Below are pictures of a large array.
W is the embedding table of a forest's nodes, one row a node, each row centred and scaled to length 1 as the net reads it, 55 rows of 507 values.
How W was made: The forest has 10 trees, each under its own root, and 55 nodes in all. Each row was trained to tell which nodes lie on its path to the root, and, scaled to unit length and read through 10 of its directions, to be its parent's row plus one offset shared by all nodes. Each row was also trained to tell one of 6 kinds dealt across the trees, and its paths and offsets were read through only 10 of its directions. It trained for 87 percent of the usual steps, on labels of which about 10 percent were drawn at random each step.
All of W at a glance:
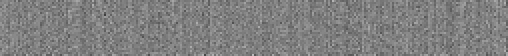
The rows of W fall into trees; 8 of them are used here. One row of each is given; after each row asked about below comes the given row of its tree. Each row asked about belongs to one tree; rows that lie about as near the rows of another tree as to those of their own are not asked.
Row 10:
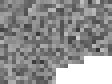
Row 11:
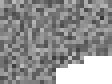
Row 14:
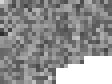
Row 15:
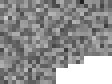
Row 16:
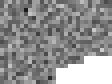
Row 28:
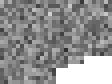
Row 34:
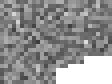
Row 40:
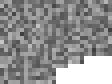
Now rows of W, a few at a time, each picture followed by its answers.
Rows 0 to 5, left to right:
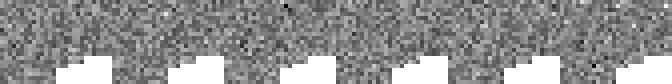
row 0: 28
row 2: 15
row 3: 34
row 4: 28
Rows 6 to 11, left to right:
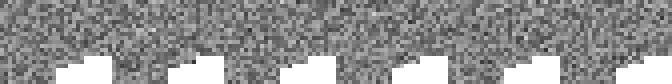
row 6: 10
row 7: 10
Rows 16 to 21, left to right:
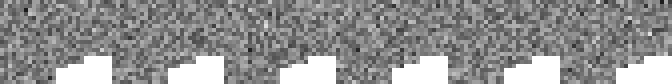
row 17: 16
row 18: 11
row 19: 15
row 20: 16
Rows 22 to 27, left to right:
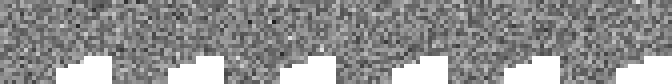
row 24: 15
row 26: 34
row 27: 11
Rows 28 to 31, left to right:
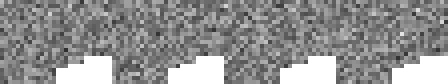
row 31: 34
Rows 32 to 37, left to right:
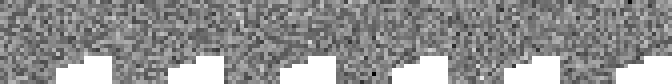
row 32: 10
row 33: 14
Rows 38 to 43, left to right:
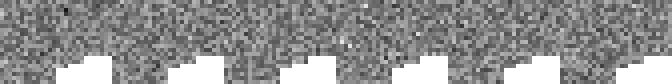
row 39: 10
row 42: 16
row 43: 15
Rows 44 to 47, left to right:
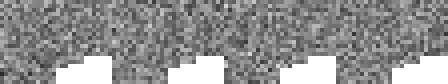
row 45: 28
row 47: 34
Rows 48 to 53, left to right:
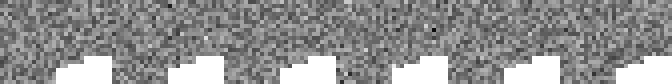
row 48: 11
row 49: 15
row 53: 11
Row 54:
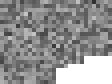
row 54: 14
